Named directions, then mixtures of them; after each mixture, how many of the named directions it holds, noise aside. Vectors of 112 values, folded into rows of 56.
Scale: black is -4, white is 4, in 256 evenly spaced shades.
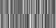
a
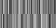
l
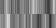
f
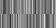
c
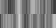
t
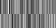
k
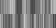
one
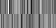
two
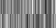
three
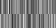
one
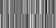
one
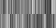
two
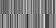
two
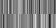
one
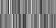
three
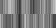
one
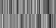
two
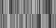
two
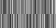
one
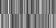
two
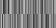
two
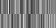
one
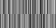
two
